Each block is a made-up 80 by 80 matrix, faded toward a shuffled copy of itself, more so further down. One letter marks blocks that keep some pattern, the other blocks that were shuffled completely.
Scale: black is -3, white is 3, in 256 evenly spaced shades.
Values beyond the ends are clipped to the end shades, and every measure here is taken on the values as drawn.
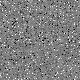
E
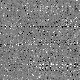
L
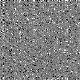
L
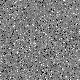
E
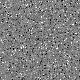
E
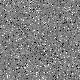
E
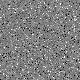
E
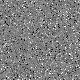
E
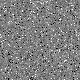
E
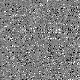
L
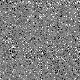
L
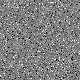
E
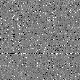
L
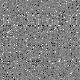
L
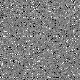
L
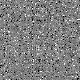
L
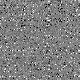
L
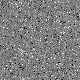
E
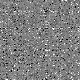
L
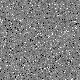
E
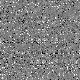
L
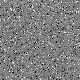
E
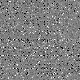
L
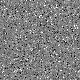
E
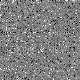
L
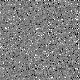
L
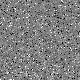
E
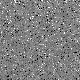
E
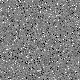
E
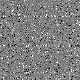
L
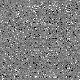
L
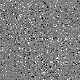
L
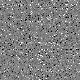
L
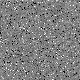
E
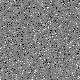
E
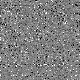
L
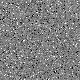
E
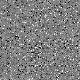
L
